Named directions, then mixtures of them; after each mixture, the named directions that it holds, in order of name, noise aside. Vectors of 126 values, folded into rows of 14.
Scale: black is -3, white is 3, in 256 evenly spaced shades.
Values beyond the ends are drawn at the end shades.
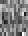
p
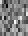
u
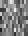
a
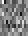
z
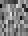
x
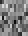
p, u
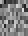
u, x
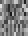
a, x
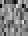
x, z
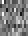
p, z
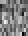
p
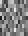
a, u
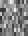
a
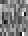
p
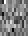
u, z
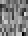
p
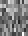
a, p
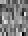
p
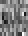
p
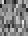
x, z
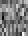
p, x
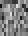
x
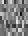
a, z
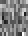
p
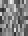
a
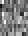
p, z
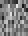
x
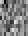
u, z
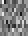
z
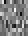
a, z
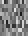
a, z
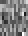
p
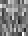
a, p
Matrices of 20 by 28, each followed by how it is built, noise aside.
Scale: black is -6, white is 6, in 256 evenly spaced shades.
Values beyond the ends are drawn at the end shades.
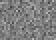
noise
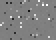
sparse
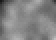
smooth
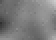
smooth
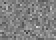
noise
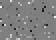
sparse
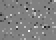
sparse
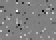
sparse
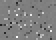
sparse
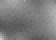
smooth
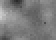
smooth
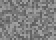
noise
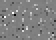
sparse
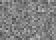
noise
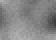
smooth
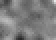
smooth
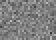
noise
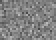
noise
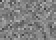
noise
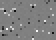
sparse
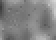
smooth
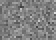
noise
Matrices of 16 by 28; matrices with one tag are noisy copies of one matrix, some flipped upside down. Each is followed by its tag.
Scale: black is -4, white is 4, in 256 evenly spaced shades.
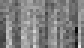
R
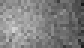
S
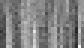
R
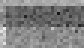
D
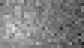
S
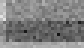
D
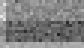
D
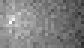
S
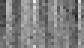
R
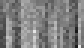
R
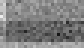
D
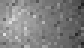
S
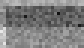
D
